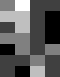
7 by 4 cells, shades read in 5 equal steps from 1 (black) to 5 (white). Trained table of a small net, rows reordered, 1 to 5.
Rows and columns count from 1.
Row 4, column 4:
1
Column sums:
17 22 17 12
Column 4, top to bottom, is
2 1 1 1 3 2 2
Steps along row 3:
up down down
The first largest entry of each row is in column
2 1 2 1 2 3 3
